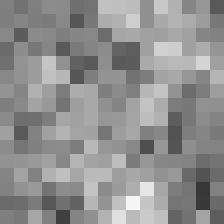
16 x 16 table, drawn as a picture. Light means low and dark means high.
Odd rows or columns: none. Stripes: none. Slope: none. Ninth with the highest average: bottom right.
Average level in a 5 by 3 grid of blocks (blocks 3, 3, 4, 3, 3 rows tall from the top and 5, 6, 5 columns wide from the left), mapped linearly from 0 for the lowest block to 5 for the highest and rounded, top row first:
422 | 350 | 324 | 325 | 505
